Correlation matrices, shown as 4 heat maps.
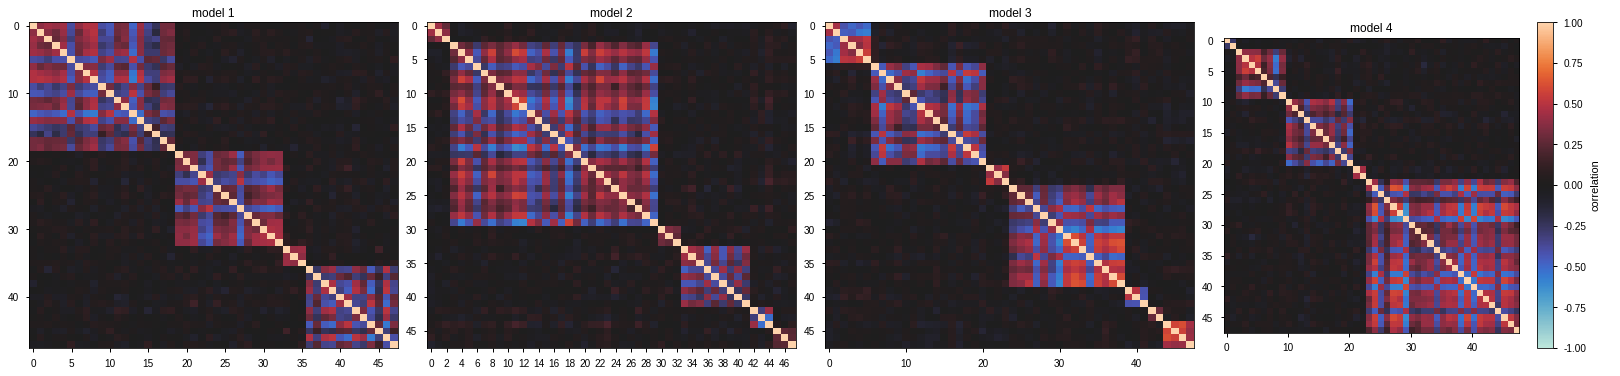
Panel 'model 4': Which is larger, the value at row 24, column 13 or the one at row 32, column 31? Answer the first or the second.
the second
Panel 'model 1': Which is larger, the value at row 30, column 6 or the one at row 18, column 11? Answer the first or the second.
the second
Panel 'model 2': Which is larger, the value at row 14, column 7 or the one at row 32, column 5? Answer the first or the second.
the second
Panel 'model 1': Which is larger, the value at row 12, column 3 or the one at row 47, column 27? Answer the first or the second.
the first
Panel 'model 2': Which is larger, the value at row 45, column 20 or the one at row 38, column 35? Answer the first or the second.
the first
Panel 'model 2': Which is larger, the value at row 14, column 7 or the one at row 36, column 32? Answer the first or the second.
the second
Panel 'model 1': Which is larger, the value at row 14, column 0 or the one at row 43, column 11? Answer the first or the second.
the first
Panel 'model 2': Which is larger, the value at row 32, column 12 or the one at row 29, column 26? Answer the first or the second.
the first
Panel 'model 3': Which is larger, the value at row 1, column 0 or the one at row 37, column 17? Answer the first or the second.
the first
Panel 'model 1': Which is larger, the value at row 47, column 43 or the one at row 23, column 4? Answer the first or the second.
the second
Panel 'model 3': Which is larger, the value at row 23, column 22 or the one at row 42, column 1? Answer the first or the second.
the first
